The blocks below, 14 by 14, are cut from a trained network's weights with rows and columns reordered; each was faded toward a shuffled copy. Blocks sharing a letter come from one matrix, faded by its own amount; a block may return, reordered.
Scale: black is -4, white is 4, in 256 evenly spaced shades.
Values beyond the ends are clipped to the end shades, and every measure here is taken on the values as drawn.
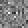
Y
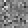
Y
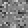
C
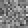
C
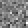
Y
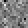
Y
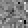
Y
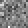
Y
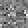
C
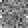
Y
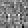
Y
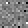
Y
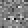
C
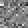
C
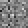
C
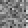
Y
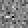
Y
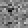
C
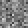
C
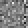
Y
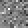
Y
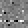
C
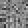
C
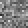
Y
